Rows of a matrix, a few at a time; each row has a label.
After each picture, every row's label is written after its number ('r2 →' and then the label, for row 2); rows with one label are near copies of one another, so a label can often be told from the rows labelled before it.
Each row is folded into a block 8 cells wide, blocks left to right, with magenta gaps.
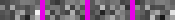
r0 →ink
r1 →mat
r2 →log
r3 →ink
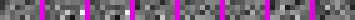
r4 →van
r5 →ink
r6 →ink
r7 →van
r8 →mat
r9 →mat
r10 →van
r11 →log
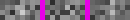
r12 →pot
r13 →mat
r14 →pot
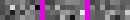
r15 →log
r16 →ink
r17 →ink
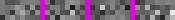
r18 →pot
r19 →mat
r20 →log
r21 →ink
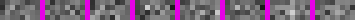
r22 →van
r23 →mat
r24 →van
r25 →log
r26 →ink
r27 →log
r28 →pot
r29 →pot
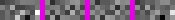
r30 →ink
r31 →mat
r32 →mat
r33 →ink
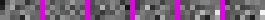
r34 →van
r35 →mat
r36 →log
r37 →van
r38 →ink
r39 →ink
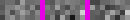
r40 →pot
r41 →ink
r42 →ink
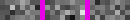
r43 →log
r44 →ink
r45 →mat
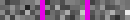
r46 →mat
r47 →ink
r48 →ink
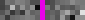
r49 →log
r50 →ink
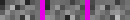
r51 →van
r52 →van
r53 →van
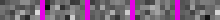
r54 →ink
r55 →van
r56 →ink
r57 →pot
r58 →ink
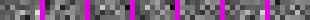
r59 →ink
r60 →van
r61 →log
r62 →log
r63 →mat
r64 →ink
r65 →mat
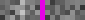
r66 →pot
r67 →mat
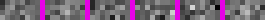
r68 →van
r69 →pot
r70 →van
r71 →ink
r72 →log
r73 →pot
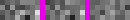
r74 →ink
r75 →ink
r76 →pot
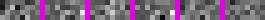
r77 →van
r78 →ink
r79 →pot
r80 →ink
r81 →van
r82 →mat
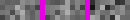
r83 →pot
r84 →pot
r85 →van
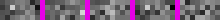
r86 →log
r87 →ink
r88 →pot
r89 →log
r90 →mat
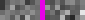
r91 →van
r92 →ink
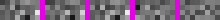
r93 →ink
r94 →ink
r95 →ink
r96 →van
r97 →mat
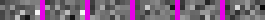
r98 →ink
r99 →ink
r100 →van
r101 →log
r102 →van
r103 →log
